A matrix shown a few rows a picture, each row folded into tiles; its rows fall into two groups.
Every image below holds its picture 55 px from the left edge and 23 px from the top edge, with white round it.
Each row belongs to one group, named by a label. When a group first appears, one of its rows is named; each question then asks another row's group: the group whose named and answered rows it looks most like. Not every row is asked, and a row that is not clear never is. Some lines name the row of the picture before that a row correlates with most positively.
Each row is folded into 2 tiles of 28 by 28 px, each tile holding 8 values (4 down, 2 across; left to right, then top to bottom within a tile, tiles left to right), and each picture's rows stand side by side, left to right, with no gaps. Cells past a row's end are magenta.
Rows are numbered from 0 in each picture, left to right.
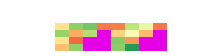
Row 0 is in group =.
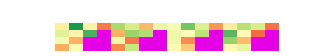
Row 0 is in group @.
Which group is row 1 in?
@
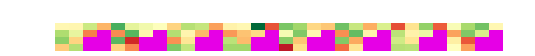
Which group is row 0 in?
=
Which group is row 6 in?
=
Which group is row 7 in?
@
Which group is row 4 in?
@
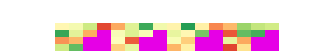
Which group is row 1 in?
=
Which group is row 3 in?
@
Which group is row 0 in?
=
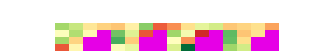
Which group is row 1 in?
=
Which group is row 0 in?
@
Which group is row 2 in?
=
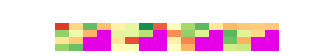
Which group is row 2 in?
@
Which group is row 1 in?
=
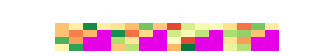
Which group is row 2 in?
=
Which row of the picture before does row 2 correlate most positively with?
0
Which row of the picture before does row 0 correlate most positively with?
0
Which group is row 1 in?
=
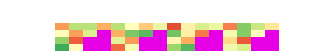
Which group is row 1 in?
@
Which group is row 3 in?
=
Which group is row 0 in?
=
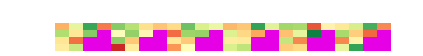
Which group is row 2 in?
@
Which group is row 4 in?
@
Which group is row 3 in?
=
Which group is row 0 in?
=
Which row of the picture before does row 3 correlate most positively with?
2
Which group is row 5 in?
=
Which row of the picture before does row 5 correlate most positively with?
2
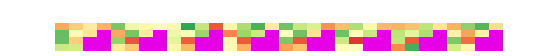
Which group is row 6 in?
=
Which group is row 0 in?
=
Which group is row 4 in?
@
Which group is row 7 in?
=
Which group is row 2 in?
@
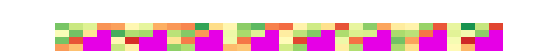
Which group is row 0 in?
@
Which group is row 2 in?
=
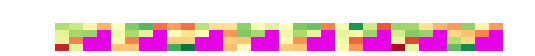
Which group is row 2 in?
=
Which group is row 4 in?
@
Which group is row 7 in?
=
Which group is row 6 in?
@
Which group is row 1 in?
@
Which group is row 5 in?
@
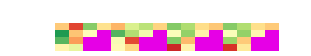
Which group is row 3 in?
@
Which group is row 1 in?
=
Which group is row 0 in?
=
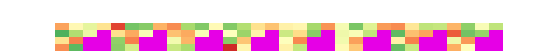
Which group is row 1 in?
=
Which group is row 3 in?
@
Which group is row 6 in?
=
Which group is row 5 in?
@
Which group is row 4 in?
=
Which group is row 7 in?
@
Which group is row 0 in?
=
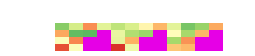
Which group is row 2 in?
@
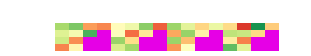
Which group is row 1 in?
=
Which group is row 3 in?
=
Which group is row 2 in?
@
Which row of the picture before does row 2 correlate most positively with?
0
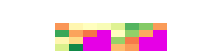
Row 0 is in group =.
